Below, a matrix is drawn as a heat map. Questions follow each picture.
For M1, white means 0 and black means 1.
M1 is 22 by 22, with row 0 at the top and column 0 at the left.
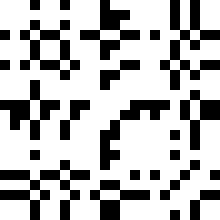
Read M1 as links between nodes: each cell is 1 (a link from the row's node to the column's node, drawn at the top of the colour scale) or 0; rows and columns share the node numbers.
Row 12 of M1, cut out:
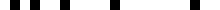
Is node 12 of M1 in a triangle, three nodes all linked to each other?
yes
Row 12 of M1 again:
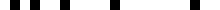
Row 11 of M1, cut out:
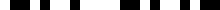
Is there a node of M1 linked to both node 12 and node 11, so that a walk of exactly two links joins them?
yes
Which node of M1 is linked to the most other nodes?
node 10
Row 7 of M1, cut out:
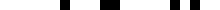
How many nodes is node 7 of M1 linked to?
5
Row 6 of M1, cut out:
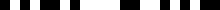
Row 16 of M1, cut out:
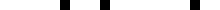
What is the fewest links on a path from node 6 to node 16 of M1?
1
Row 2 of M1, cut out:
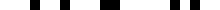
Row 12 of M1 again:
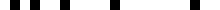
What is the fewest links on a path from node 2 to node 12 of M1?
2
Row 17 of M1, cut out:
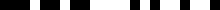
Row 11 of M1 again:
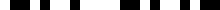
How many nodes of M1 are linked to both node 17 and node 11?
8
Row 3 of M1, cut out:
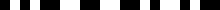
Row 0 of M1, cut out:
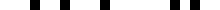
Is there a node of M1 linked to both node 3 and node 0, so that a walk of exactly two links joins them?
no
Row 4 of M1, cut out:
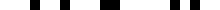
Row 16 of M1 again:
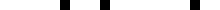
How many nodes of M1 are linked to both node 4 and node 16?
3
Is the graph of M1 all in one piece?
yes
